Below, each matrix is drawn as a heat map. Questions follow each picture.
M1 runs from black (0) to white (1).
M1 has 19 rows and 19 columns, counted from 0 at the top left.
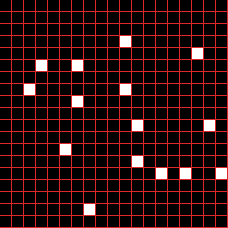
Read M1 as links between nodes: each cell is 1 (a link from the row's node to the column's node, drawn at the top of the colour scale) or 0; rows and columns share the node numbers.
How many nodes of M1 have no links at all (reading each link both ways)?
3
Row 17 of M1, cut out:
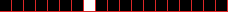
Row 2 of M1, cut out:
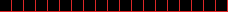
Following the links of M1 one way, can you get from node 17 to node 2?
yes
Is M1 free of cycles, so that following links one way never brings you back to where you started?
no
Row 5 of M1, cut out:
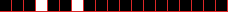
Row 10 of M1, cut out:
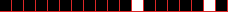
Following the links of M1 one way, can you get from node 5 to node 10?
yes
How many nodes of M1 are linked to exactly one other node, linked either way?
7
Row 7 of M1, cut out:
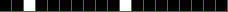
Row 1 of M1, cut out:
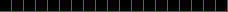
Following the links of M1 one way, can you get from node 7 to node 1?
no
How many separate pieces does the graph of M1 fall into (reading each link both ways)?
5
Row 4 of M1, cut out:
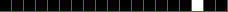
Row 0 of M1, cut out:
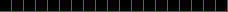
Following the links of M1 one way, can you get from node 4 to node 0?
no
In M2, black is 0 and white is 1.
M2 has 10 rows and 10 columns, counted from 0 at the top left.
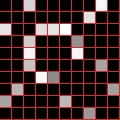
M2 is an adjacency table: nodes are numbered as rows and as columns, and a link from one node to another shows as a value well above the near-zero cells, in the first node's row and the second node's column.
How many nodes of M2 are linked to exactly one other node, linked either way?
2
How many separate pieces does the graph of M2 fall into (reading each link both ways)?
2
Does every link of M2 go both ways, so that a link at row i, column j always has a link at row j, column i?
yes
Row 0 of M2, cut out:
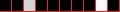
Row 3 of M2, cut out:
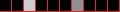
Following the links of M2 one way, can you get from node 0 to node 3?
yes
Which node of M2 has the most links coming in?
node 2
